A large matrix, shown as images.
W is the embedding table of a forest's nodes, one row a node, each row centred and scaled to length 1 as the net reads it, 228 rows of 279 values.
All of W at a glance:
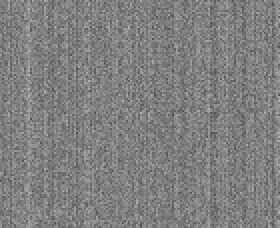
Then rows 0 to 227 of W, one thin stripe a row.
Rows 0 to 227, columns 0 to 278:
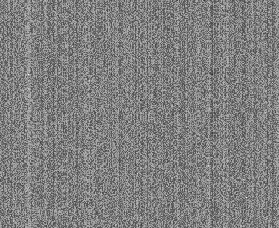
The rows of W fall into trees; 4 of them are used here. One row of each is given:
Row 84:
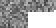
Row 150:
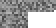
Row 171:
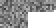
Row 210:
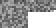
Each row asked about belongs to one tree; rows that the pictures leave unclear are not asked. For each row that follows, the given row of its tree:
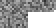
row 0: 84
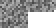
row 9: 84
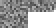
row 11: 171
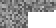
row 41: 150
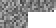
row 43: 84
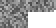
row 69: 84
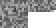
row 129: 210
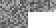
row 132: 84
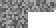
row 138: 150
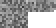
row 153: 150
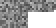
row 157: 150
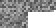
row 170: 210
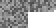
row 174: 84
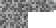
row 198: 150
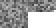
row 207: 210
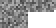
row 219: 84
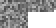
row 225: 150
